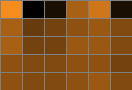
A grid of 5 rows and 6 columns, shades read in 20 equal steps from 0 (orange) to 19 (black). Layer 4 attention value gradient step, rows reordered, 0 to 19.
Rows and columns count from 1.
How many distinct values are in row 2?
6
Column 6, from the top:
17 9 9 10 9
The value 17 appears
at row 1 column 3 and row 1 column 6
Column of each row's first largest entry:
2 2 2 6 2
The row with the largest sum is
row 1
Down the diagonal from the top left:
0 11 10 8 7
